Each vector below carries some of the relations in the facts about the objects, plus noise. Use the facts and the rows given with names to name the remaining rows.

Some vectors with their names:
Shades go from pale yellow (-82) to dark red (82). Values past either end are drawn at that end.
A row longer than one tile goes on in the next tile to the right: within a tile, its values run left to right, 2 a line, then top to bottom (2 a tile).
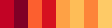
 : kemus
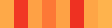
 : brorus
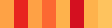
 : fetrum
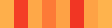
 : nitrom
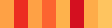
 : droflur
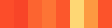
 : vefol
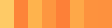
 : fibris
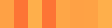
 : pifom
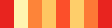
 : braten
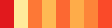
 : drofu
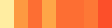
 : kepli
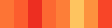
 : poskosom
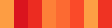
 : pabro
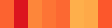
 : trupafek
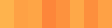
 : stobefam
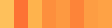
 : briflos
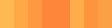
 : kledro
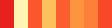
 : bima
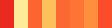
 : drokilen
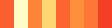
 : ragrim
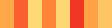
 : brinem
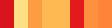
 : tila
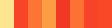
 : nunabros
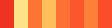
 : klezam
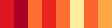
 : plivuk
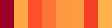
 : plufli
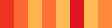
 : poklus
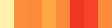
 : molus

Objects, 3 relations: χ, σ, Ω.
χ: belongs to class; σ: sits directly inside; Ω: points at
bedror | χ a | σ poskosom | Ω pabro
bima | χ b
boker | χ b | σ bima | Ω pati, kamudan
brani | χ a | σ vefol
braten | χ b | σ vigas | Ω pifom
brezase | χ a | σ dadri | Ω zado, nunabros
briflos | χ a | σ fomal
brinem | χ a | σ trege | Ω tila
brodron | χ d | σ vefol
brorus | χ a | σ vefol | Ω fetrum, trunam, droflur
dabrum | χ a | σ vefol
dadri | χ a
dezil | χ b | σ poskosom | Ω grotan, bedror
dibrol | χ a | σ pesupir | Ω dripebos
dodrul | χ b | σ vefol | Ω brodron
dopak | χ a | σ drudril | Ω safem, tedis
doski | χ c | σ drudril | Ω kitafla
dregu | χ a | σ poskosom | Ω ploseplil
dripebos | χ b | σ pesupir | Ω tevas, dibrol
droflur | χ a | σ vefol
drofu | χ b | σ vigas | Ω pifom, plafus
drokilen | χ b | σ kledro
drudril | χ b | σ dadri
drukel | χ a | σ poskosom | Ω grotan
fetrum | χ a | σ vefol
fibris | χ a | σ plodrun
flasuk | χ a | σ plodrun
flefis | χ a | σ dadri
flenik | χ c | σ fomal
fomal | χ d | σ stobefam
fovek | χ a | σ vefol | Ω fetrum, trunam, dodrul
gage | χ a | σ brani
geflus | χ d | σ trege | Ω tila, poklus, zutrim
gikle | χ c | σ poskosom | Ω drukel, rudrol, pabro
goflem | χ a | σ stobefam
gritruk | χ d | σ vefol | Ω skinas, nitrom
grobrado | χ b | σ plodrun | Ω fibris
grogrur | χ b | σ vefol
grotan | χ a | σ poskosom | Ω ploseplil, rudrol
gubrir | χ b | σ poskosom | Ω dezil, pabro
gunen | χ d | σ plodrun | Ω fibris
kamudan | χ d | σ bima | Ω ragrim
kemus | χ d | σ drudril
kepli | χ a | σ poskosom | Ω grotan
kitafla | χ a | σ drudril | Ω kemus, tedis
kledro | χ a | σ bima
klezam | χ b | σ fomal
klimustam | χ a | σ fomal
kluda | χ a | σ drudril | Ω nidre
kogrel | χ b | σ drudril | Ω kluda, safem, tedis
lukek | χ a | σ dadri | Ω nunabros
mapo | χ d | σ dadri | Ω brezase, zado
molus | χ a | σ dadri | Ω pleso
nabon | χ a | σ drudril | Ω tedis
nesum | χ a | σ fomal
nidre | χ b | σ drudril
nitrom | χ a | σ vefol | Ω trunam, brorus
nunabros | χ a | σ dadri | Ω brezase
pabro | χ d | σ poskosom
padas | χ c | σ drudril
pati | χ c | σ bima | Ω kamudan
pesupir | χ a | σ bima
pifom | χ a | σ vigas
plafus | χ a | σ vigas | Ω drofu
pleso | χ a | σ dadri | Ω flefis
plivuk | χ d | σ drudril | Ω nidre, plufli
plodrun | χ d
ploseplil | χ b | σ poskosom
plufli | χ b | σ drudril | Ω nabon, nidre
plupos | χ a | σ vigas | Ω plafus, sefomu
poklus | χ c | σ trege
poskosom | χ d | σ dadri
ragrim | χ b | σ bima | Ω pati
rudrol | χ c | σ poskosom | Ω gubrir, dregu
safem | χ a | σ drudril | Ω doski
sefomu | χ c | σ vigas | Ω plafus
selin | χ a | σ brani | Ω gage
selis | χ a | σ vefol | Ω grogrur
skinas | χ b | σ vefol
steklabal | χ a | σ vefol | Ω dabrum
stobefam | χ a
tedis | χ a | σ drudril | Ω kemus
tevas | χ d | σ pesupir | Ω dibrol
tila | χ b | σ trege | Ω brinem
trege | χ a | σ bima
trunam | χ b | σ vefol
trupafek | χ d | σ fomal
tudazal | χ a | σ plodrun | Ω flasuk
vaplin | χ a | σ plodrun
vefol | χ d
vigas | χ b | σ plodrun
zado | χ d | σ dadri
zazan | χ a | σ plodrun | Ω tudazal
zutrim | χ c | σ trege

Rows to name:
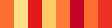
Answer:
ploseplil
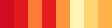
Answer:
tevas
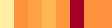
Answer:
gage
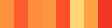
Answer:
kamudan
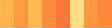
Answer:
plupos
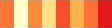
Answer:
boker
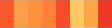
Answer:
sefomu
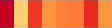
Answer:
drudril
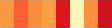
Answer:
gunen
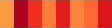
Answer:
zado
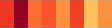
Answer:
brodron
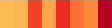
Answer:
gikle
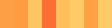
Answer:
selis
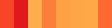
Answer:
geflus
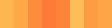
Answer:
pesupir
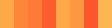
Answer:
dadri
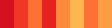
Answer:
doski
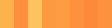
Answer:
trege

